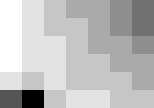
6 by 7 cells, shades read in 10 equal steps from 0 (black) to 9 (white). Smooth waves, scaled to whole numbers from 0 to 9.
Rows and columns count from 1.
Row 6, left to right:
3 0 7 8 8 7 7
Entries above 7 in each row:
2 2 3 3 2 2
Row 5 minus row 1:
-1 -1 1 1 1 2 2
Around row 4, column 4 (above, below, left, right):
7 7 8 7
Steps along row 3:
down same down down same down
